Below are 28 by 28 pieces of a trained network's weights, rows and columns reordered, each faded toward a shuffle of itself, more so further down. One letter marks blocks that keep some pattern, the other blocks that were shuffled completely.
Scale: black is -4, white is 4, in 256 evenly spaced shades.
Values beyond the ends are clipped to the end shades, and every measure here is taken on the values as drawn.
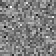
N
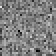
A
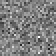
N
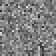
N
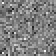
N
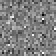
A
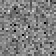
N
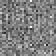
A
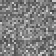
N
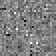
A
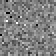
N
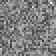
N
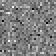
N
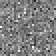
N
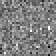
A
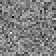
N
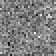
N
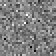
N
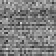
A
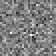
A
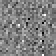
A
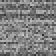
A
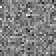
A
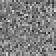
N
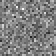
N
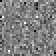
A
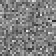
N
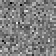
N
